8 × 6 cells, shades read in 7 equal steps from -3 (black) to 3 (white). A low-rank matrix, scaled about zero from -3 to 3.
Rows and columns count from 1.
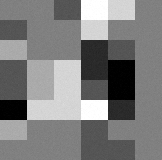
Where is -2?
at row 3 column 4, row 4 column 4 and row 6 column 5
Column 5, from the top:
2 0 -1 -3 -3 -2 0 -1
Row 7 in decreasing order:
1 0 0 0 0 -1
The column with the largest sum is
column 3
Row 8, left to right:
0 0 0 -1 -1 0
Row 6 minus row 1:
-3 2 3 0 -4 0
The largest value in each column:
1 2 2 3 2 0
